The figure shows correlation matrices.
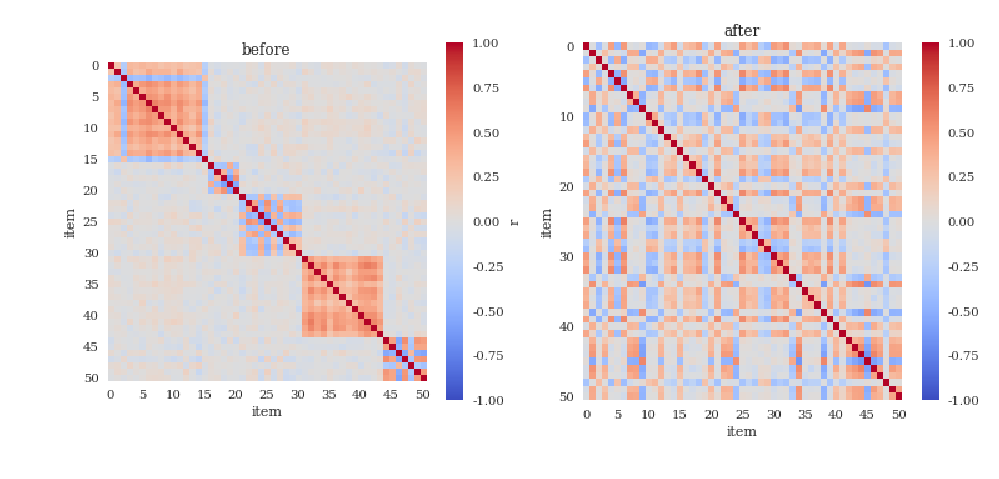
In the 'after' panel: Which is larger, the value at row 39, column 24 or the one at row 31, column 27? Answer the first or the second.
the second
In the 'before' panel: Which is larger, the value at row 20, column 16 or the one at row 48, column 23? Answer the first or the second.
the second
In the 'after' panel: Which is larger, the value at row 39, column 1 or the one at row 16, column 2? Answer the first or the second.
the first
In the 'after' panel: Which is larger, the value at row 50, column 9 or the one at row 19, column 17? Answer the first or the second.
the second
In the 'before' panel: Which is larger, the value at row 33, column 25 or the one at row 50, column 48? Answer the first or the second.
the first
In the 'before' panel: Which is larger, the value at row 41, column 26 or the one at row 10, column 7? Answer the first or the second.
the second
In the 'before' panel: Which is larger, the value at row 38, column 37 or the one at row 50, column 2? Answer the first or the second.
the first
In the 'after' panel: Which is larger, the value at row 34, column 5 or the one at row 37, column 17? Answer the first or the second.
the second
